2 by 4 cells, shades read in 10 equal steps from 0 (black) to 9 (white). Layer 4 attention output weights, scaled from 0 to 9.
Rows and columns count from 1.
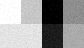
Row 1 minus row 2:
1 -1 -1 -1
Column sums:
17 15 1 11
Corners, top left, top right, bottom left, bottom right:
9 5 8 6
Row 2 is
8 8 1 6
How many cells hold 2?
0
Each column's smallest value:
8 7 0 5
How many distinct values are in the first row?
4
